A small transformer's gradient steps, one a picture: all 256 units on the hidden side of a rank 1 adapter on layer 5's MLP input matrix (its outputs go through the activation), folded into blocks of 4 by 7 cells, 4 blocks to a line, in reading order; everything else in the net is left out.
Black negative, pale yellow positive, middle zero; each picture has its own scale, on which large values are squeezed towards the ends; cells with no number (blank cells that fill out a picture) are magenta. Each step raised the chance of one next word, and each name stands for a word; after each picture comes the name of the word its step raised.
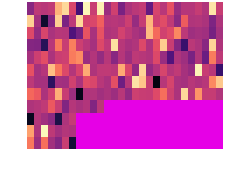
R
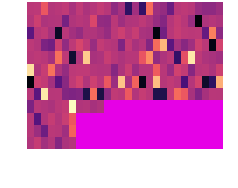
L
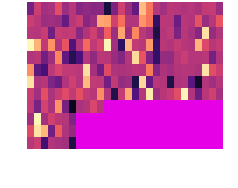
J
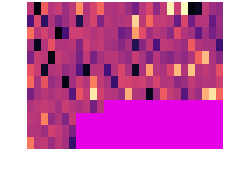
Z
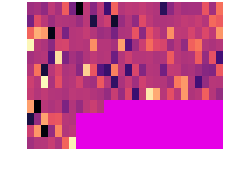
J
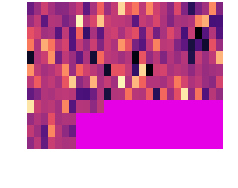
R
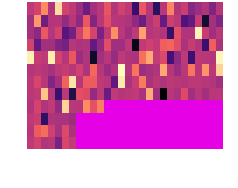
R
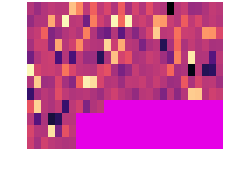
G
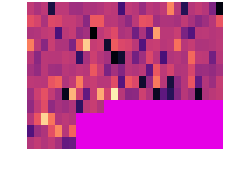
L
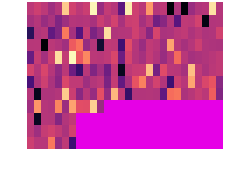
G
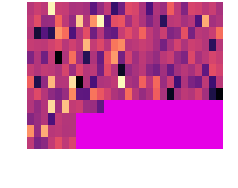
R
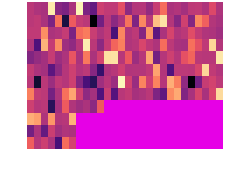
R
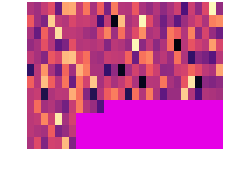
L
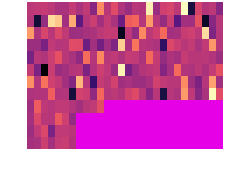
Z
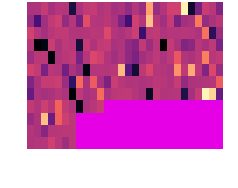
Z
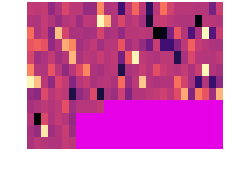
J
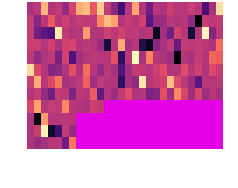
J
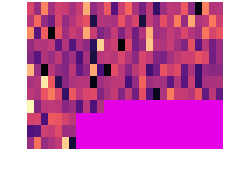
J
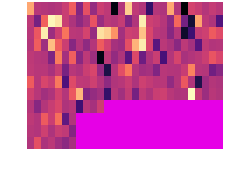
L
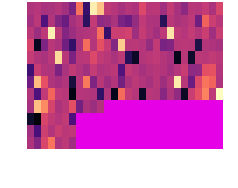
J
